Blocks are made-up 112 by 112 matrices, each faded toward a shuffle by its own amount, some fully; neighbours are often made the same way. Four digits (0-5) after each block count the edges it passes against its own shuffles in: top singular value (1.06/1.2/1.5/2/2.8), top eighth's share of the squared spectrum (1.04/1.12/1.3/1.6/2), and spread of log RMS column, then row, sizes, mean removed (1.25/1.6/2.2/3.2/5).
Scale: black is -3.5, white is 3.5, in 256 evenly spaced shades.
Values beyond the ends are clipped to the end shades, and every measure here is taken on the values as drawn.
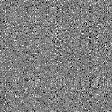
4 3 2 2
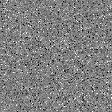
4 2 1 1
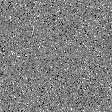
1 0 0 0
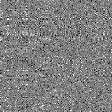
4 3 2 2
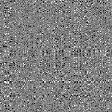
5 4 3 3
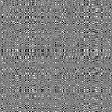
5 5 4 4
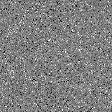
3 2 2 1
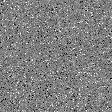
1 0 0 0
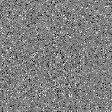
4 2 1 1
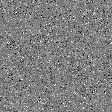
0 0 0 0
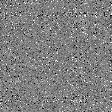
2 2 2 2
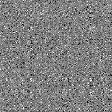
4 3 2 2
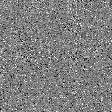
3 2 1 1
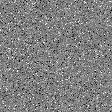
0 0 0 0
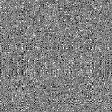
4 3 2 2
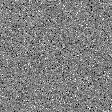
1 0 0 0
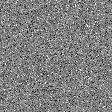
1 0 0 0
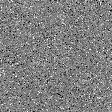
0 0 0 0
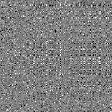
5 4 3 3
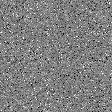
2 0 0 0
